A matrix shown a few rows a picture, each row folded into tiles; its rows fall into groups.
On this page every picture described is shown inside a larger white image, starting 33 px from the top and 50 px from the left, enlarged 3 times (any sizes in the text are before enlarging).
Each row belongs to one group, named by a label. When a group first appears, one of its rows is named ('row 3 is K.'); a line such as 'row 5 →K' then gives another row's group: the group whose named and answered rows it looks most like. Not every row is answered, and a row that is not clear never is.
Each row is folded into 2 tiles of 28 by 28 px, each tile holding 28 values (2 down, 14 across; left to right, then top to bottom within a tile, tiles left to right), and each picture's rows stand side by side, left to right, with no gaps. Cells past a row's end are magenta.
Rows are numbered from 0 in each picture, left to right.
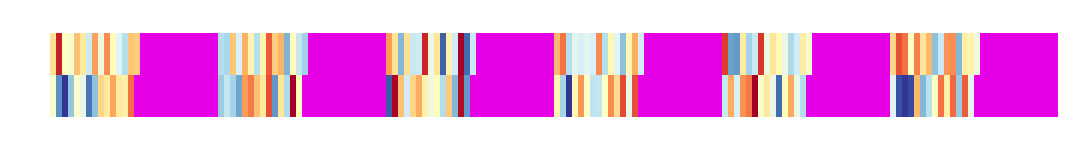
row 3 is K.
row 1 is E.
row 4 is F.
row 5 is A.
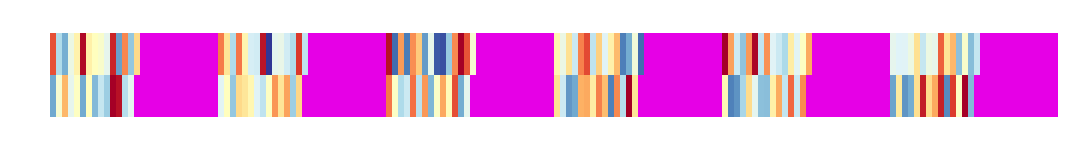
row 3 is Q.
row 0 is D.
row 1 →K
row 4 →K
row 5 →E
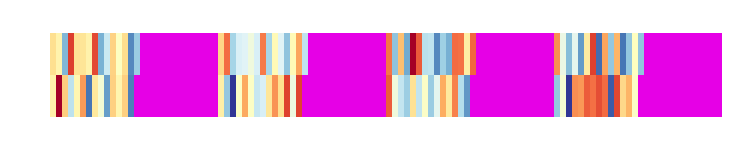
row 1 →K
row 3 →F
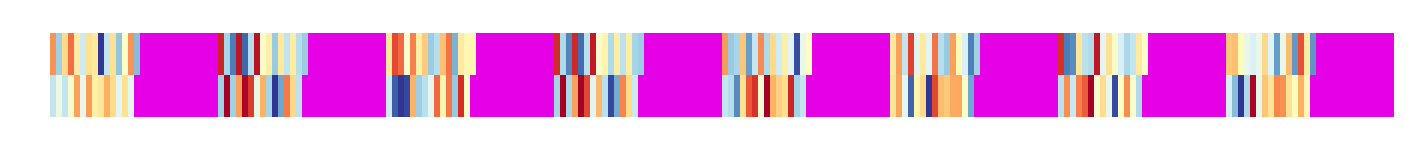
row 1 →F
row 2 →A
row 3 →F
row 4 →F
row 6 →F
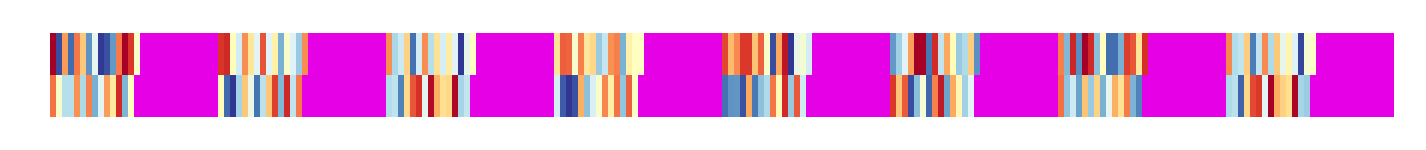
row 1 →K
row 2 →F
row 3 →A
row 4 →A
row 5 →Q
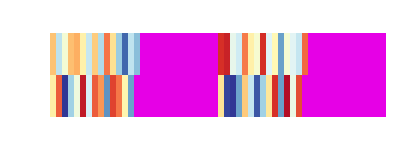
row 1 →K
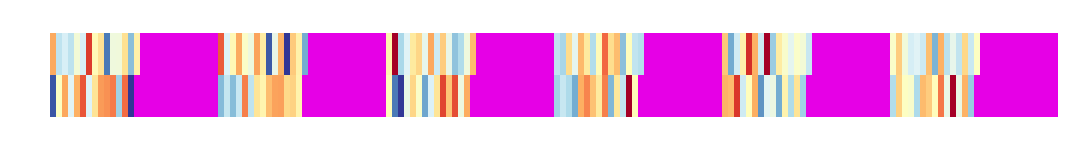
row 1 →A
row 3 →E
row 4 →Q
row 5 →E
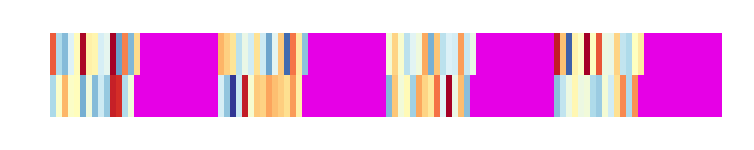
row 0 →D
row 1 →A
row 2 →E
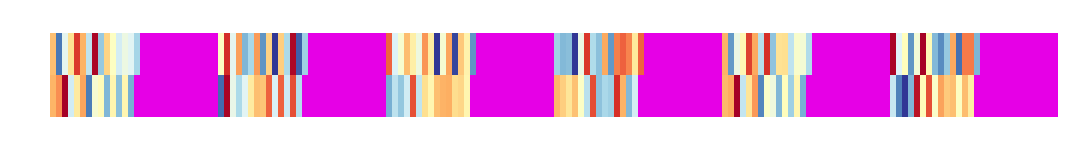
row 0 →Q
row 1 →E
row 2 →A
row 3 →D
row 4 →Q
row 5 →A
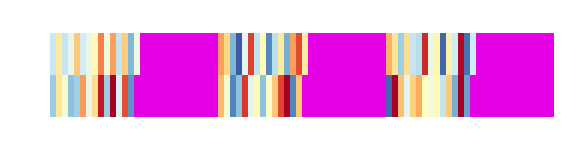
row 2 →E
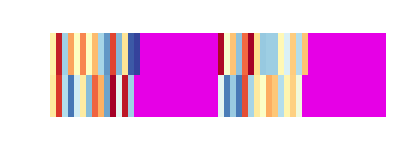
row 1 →A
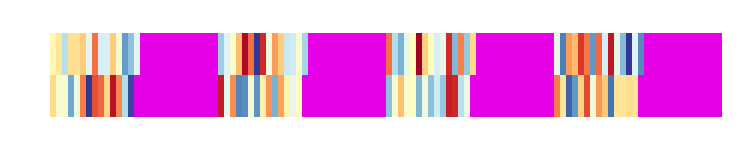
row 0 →Q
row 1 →Q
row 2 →D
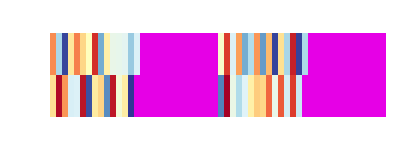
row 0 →Q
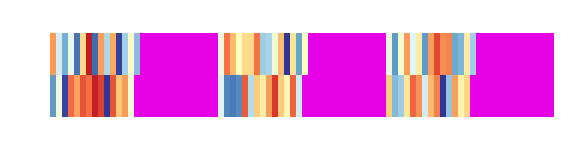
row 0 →F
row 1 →A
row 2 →F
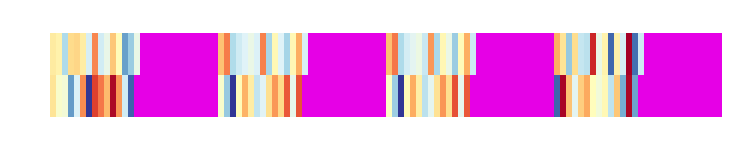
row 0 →Q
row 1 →K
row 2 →K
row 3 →E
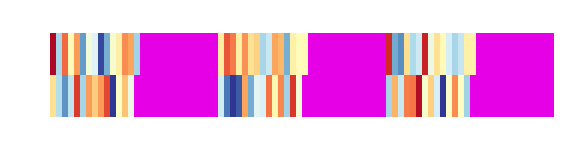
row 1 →A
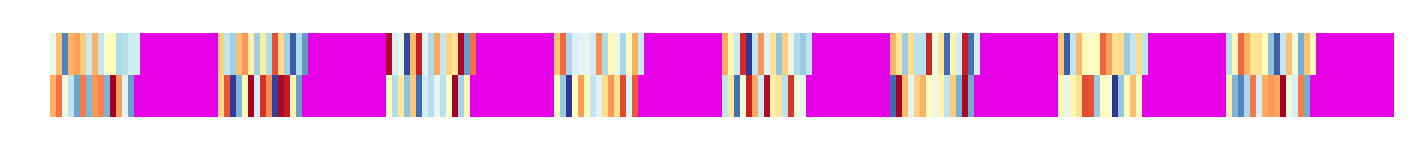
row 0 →Q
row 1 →Q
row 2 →D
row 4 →F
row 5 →E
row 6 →F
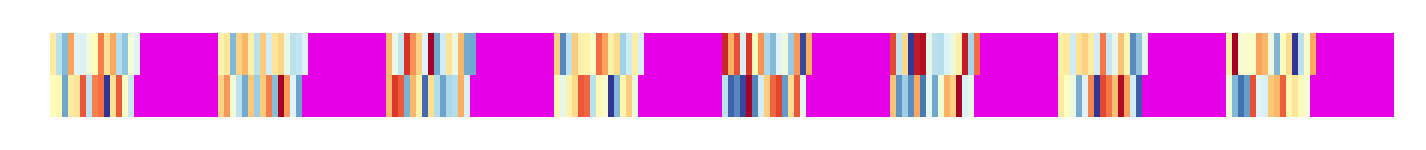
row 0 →F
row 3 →F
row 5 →D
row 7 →A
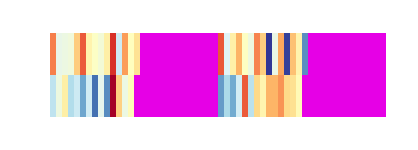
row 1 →A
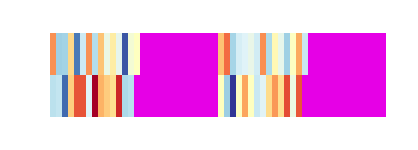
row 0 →F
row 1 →K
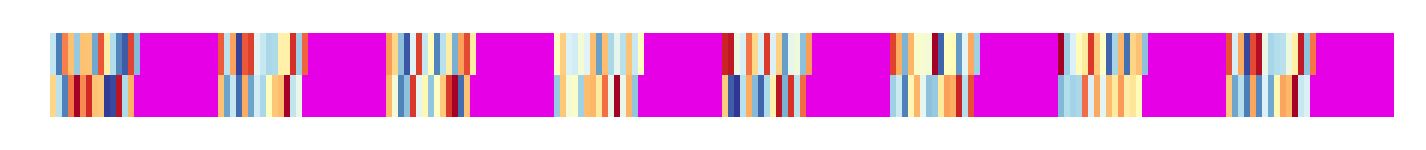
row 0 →F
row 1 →D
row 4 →K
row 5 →K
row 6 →A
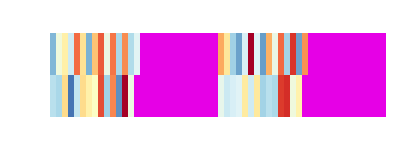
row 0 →E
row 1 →D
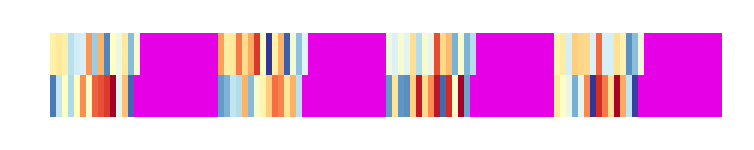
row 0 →E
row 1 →A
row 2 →E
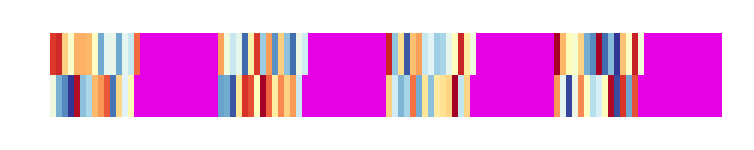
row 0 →A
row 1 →F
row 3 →K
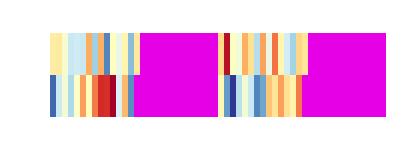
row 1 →K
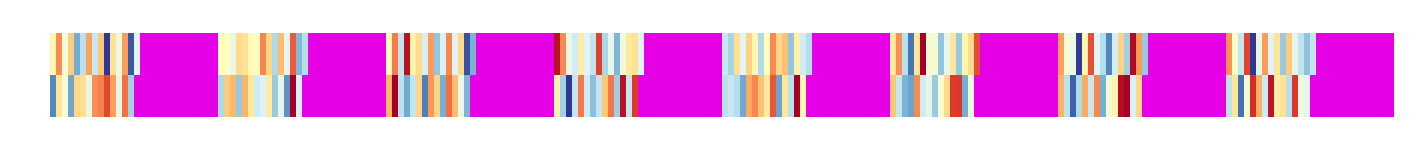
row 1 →E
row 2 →Q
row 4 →E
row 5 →D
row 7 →F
